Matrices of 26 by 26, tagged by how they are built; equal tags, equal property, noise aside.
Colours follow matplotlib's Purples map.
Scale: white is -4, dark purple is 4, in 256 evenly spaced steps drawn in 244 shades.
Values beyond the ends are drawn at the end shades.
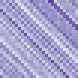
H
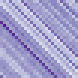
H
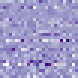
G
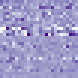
G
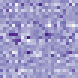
G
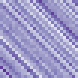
H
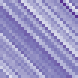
H
